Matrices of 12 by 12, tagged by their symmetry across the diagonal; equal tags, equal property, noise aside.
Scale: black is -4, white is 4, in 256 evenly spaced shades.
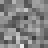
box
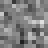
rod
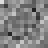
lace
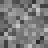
lace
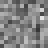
box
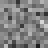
box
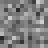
rod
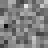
rod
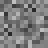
lace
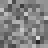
box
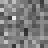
box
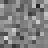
rod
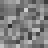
rod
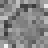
lace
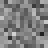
box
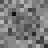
lace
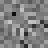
lace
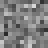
rod
